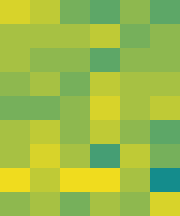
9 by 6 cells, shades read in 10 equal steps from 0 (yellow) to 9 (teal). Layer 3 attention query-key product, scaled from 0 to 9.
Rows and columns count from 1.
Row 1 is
1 2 5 6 4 6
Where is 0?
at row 8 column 1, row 8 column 3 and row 8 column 4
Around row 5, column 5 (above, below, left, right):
3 4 1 2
